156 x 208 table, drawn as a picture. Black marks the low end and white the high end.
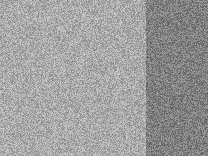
No regular stripes run through it. Overall the values sit about 60% of the way up the scale. A vertical seam about 70% of the way across splits the table, and the left part is higher.
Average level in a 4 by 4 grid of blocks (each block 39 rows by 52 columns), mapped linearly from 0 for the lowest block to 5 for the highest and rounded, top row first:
5540 | 5540 | 5540 | 5540
